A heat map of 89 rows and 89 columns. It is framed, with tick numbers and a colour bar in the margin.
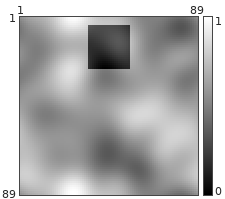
Ninth with the lowest average: top middle. Odd patch: lower, in the top middle. Roughest part: top middle.
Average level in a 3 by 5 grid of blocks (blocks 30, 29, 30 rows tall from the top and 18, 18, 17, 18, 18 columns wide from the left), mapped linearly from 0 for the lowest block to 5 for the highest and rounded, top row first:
35032 / 34354 / 54224
